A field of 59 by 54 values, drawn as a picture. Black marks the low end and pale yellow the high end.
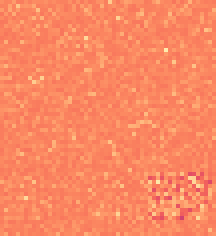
No single row or column stands out from its neighbours. The bottom right is the roughest part. The values are skewed, with a long tail toward high values. The halves do not mirror each other. In the bottom right lies a patch that is rougher than the rest. No regular stripes run through it.
